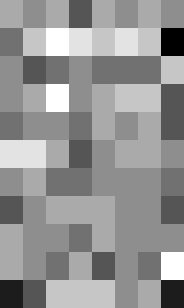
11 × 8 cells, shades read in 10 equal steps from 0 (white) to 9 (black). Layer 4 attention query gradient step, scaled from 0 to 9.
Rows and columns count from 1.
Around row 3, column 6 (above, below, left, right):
1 2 5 5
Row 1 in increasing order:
3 3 3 3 4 4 4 6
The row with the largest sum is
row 3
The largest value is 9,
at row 2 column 8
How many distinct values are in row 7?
3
